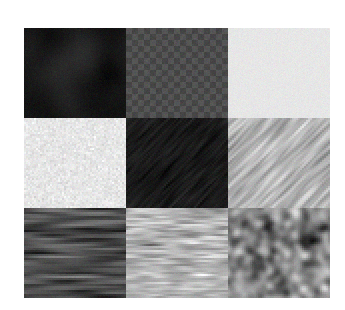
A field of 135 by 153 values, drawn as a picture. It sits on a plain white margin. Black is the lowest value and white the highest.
The table splits into 3 rows of 3 panels. Panel 1,1: very low, smooth, faint in contrast. Panel 1,2: low, checkered, faint in contrast. Panel 1,3: very high, flat. Panel 2,1: very high, fine-grained, faint in contrast. Panel 2,2: very low, slanting up to the right, faint in contrast. Panel 2,3: high, slanting up to the right. Panel 3,1: low, streaked across. Panel 3,2: high, streaked across. Panel 3,3: middling, blotchy, strong in contrast.
